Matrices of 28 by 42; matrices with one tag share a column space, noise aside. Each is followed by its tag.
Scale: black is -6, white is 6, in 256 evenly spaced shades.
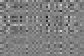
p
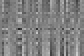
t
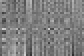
t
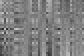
t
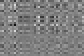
p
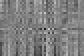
t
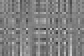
t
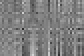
t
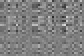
p
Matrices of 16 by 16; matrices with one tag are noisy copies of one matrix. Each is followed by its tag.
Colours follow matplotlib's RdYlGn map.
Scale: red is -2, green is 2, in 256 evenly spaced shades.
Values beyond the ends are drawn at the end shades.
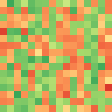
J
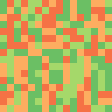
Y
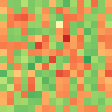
J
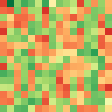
J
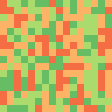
J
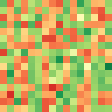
Y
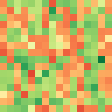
J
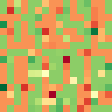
Y
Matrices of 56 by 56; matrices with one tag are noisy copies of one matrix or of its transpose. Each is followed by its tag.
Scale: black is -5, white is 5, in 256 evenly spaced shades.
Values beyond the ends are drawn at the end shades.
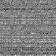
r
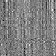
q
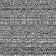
r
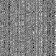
r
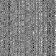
r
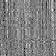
q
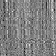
q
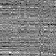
q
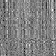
q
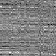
q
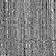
q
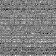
r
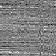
q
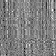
q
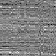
q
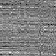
q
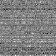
r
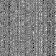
r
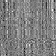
q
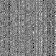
r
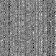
r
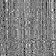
q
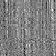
q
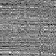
q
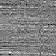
q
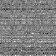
r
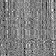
q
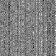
r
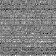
r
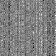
r
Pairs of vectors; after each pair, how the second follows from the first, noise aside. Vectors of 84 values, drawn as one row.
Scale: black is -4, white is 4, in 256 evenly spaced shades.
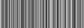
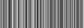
reversed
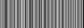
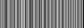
copied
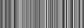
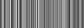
reversed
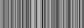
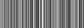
sign-scrambled
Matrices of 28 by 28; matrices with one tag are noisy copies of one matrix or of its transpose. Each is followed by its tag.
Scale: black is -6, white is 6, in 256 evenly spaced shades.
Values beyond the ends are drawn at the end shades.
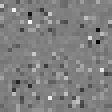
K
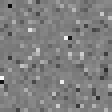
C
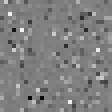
K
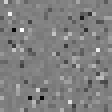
K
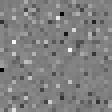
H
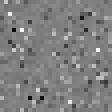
K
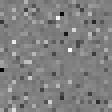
H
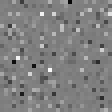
H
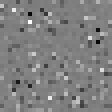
K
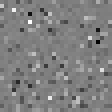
K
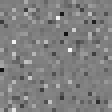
H
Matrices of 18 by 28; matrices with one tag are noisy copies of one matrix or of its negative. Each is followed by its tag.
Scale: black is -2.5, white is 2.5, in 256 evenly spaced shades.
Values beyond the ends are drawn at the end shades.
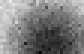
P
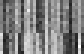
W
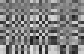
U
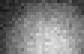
P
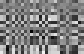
U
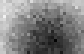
P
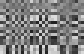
U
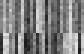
W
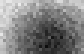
P
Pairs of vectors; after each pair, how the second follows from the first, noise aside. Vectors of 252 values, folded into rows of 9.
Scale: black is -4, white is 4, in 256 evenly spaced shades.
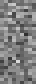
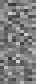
sign-scrambled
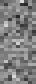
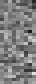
shuffled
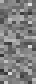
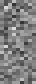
shuffled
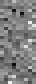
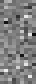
shuffled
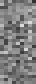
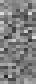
wrapped around
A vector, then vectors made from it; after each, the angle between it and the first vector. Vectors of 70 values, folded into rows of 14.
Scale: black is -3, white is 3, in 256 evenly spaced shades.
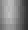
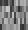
orthogonal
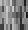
partly aligned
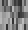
orthogonal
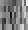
partly opposed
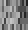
partly aligned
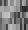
partly aligned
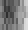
nearly opposite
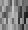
partly aligned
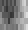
nearly opposite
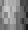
nearly parallel
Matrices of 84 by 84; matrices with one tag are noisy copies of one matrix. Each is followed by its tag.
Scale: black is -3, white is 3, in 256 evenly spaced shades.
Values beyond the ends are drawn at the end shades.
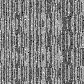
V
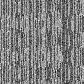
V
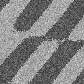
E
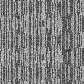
V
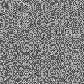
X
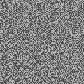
X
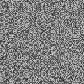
X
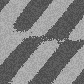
E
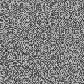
X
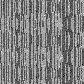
V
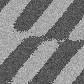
E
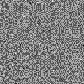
X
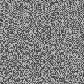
X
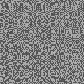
X
